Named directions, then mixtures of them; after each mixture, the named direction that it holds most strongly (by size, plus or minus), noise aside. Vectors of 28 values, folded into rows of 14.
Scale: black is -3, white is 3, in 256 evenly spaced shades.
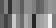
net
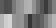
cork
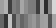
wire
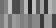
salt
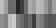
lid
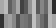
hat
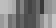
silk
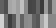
hat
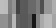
silk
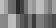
lid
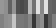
lid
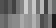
silk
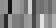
salt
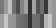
salt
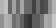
silk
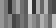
salt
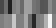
net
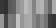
silk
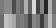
salt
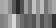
lid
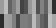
hat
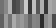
salt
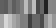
cork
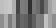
silk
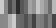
lid
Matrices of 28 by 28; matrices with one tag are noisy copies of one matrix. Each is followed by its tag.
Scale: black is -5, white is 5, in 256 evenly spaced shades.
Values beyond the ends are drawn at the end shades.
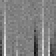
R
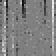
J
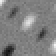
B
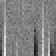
R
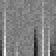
R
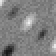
B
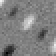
B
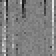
J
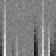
R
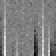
R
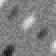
B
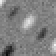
B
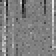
J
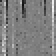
J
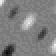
B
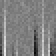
R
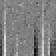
R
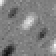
B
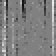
J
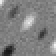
B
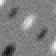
B
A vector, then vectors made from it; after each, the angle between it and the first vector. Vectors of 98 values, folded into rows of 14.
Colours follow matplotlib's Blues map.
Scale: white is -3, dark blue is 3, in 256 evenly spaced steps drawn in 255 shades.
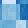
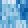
nearly parallel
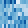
partly opposed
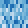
orthogonal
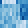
nearly parallel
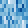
partly aligned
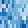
partly opposed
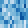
partly aligned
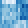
nearly parallel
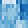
nearly parallel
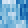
nearly parallel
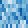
partly aligned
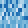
orthogonal
